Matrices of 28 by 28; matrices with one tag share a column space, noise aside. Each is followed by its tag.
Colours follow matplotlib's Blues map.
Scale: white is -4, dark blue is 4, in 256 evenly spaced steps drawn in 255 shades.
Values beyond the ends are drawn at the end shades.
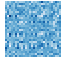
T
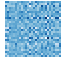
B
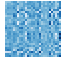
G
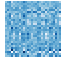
G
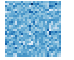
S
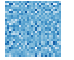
S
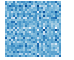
B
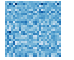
S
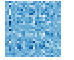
T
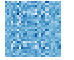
T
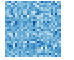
T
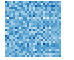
B
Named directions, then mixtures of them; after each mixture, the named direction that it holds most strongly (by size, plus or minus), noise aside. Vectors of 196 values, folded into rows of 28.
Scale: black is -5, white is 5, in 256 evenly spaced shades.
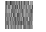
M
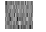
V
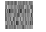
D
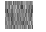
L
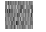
D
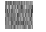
L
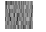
V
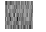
V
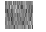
L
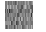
D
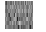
V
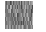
M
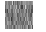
L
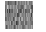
D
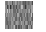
L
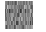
D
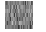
V
